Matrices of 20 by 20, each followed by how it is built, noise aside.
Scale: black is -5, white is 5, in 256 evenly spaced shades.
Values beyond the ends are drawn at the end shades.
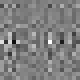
low rank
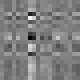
low rank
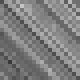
Toeplitz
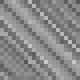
Toeplitz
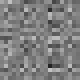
low rank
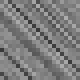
Toeplitz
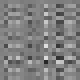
low rank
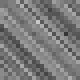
Toeplitz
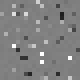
sparse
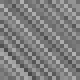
Toeplitz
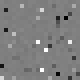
sparse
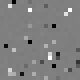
sparse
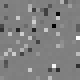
sparse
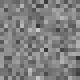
low rank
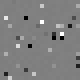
sparse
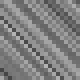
Toeplitz
